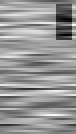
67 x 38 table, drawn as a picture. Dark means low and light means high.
Ninth with the lowest average: top right. Grain: streaks across. Odd patch: lower, in the top right.
